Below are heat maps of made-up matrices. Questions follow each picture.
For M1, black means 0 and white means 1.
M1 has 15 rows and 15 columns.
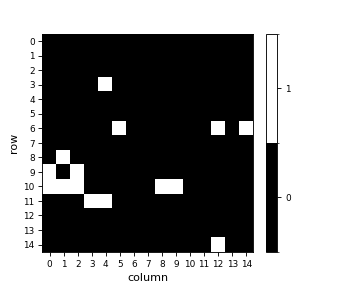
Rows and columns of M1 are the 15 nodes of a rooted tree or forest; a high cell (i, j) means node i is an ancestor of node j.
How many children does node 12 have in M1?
0
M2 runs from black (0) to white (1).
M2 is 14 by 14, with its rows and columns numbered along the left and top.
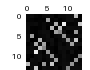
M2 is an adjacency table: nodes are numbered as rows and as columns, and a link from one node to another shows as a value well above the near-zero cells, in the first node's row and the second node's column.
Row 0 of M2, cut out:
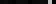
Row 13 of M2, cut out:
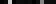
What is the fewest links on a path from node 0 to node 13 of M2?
4
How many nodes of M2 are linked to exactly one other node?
2
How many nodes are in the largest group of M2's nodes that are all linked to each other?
2
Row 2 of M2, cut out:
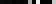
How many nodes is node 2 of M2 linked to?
3
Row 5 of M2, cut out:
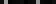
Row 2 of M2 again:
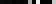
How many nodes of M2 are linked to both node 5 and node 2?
1
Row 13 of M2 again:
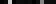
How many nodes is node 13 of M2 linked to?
2
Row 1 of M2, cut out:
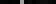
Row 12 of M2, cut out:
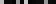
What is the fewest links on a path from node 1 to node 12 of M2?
6
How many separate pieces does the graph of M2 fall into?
1
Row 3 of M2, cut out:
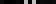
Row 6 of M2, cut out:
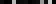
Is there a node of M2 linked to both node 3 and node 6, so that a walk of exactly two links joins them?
no
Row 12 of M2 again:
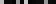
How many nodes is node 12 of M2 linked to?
4
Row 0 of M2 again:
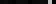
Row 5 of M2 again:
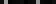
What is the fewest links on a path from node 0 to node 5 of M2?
6
